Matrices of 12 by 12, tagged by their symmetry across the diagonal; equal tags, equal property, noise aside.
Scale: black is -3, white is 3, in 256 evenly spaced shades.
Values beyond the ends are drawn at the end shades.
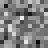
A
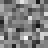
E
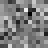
A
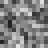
E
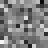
E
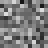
A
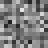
E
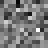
A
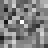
A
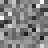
A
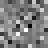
E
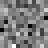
A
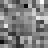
E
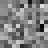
A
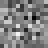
E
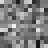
A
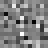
E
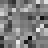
E
